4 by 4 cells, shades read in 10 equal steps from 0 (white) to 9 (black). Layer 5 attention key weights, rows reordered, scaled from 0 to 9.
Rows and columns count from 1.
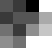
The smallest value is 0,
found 3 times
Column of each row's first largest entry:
3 1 2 2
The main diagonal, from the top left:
6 6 4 0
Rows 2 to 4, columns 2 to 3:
6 6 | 7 4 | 5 0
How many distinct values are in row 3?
4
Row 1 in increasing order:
0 6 7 9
